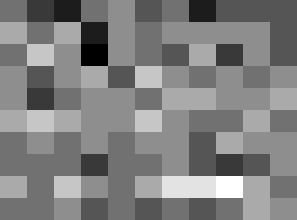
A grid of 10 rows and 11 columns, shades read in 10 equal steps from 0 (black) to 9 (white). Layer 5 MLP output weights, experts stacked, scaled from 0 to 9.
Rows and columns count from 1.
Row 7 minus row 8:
0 1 0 3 0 1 0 0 4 2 0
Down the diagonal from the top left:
4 4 5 6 5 7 5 3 9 6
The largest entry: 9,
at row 9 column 9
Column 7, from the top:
4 5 3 5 6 5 5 5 8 4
